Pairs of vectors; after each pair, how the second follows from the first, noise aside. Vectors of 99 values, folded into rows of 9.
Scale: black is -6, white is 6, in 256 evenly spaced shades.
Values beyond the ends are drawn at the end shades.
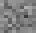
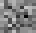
scaled up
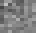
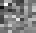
scaled up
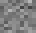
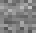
sign-scrambled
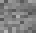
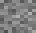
sign-scrambled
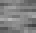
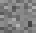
shuffled
